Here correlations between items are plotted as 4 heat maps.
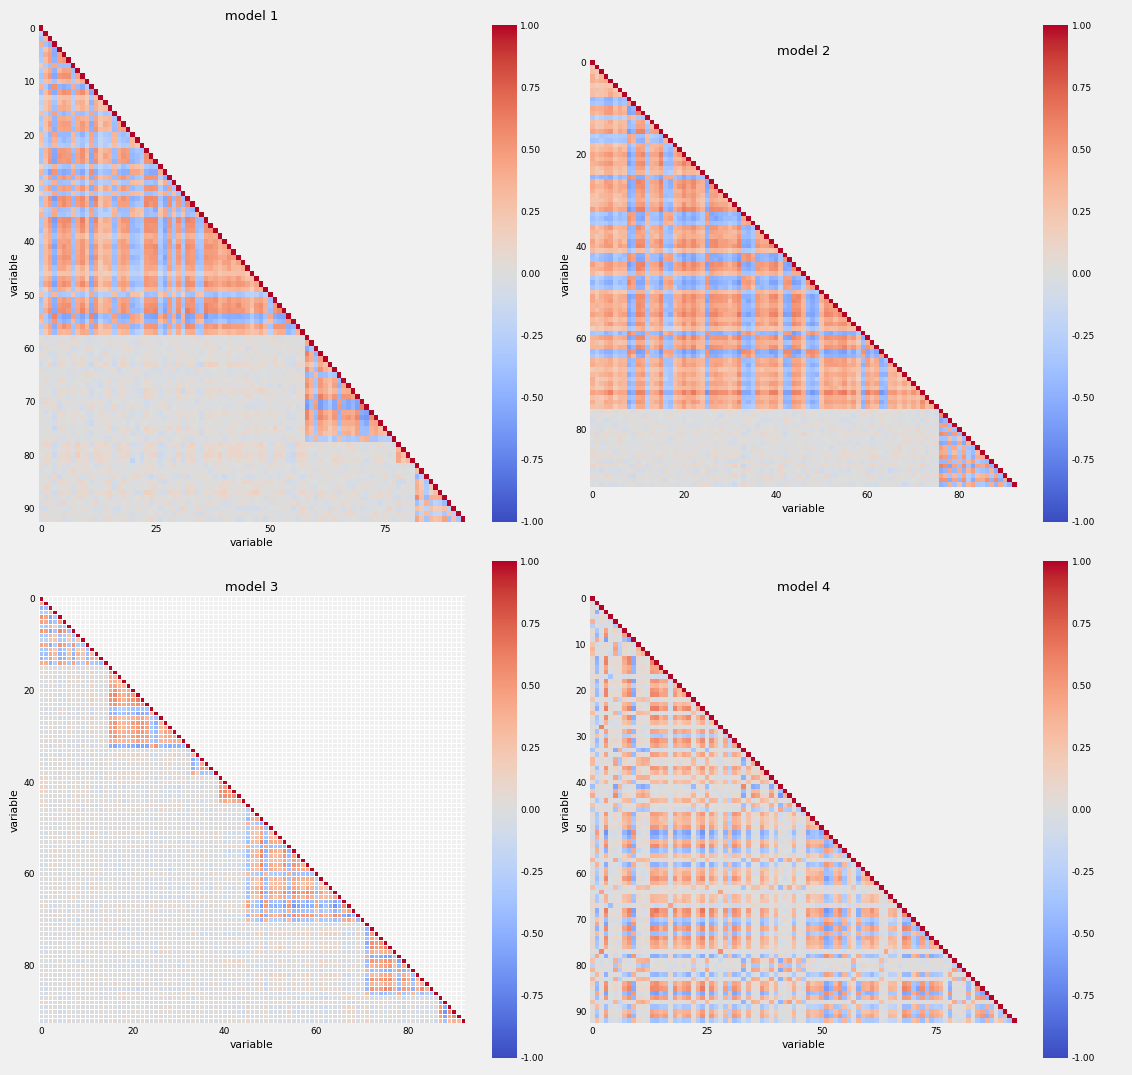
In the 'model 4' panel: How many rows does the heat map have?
93
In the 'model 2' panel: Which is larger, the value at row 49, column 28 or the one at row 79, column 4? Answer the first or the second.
the second
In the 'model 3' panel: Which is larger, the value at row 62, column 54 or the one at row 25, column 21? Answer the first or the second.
the first
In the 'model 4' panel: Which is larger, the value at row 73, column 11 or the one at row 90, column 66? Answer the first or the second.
the second
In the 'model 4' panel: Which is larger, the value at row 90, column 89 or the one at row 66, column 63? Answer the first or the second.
the second
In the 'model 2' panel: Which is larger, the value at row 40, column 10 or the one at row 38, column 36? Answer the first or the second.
the first
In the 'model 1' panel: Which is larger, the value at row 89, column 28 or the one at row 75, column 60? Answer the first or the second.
the first
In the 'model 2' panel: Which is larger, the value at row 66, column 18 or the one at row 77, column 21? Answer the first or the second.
the first
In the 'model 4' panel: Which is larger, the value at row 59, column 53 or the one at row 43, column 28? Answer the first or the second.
the first
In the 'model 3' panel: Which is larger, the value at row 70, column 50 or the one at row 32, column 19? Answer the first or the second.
the first
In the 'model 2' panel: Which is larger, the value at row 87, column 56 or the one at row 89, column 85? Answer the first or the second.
the first
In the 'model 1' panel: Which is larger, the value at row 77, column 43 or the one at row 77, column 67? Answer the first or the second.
the first
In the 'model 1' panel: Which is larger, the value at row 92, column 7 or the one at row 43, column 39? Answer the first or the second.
the second
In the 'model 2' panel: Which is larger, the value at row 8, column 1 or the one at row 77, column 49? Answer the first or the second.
the second
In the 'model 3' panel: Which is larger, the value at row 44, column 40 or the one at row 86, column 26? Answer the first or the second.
the first
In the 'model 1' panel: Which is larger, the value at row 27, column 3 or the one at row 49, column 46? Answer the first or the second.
the first
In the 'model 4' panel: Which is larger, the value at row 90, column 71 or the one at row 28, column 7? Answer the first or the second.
the second
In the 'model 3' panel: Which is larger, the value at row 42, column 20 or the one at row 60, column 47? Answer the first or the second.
the first
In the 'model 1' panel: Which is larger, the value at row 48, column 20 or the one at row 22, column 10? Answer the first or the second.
the second
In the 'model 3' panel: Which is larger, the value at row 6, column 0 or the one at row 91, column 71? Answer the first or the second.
the second
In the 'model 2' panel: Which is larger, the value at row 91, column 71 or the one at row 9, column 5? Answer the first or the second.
the first
